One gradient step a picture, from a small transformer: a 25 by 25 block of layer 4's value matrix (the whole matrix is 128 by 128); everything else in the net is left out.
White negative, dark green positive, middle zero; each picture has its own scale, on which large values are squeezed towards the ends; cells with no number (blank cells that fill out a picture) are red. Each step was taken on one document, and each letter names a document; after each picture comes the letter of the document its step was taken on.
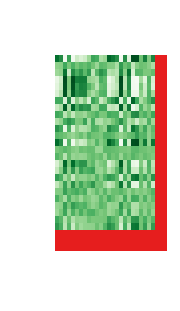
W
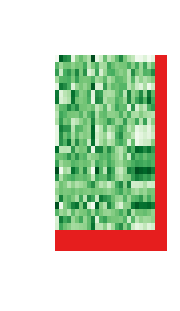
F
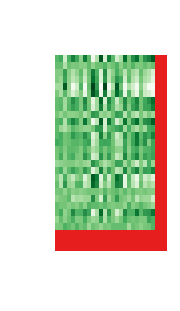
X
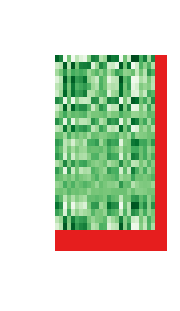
W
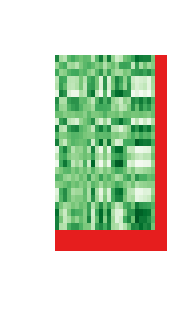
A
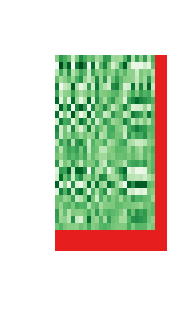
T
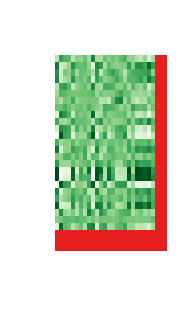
F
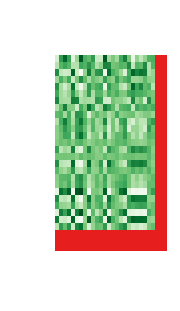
T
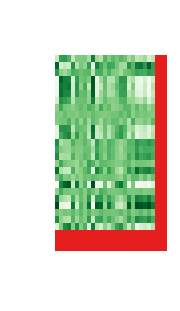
F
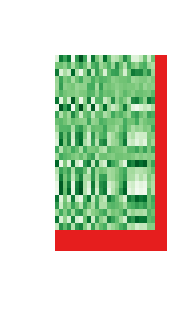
T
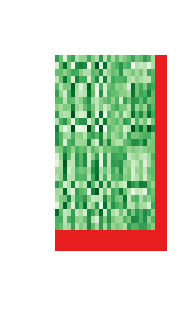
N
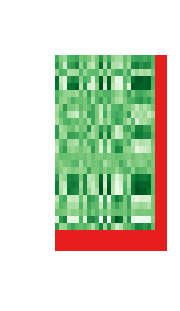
A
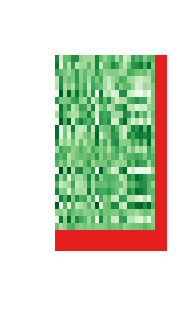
T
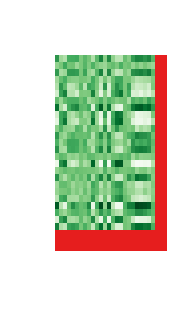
A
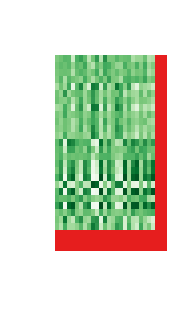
N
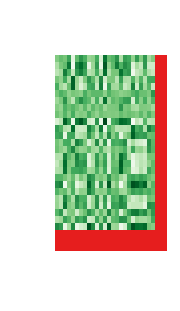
N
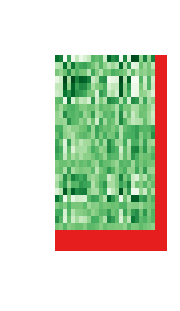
W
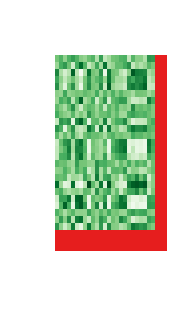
N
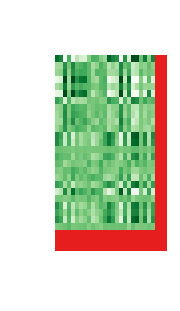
W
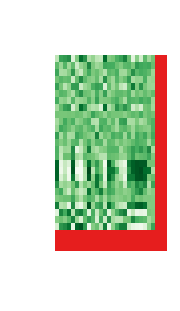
T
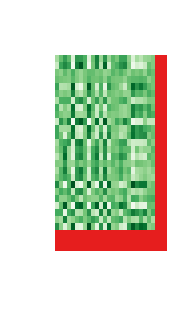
N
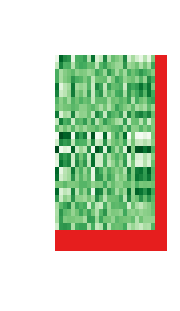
F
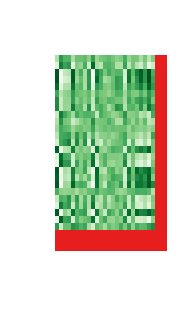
F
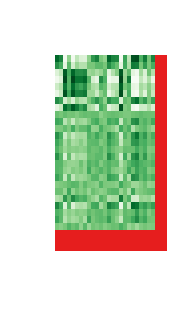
W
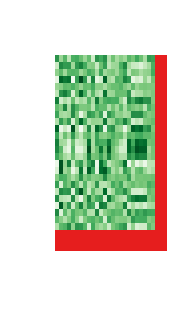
T
